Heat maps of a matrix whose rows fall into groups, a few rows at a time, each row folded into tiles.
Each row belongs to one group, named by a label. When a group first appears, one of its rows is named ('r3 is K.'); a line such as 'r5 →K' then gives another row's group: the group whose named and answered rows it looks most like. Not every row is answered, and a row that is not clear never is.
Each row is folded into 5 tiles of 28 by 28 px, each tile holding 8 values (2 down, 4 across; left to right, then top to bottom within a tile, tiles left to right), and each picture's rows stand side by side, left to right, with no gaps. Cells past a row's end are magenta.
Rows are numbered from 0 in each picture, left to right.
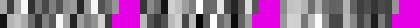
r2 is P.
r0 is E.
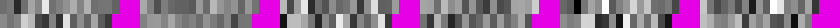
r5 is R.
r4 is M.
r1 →R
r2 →E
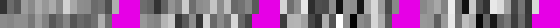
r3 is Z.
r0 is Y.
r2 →E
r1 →M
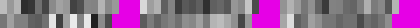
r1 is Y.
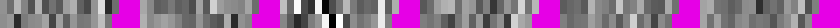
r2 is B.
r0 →B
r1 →R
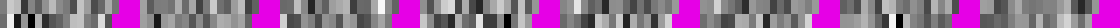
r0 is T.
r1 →B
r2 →B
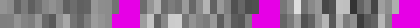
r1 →P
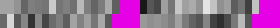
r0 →T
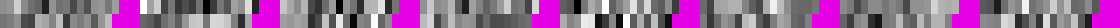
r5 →Z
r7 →M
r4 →M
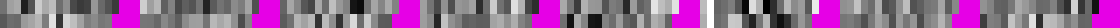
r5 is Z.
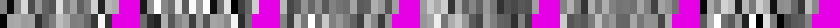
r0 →E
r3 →P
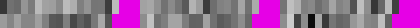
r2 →T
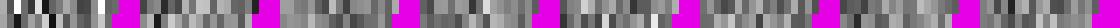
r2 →Z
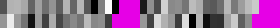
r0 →T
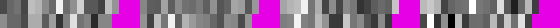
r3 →T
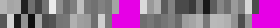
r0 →T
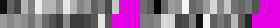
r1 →M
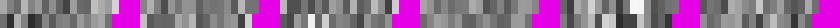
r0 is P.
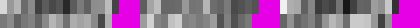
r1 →P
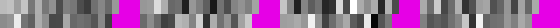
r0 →P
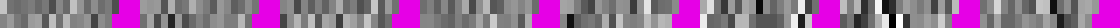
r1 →T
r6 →B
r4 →B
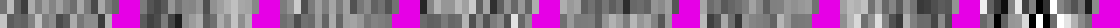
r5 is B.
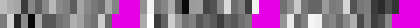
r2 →P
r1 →Z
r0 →T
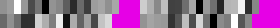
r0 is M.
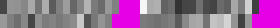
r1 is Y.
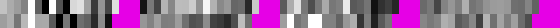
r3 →M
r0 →Z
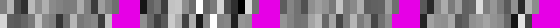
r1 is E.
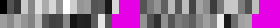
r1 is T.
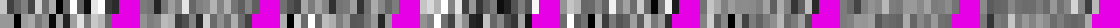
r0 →B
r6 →M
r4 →T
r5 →T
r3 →P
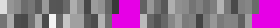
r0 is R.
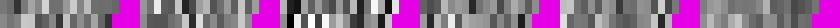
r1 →B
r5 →P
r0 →M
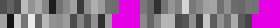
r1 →M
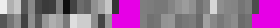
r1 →M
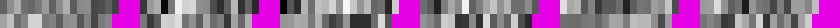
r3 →M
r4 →Y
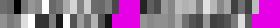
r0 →M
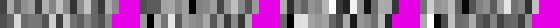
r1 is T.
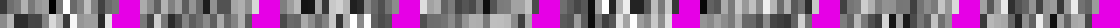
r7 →E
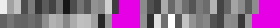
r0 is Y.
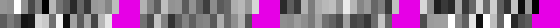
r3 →R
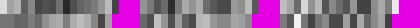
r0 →Y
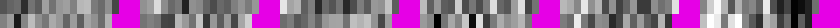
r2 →Y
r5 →P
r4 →P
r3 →B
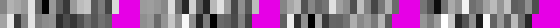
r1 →Z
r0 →Z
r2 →T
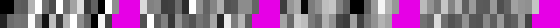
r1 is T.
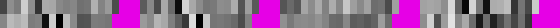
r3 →Z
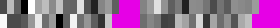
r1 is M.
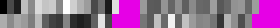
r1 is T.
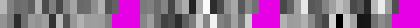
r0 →B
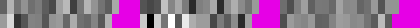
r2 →E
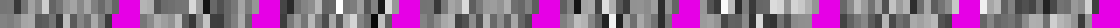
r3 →M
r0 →M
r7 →Y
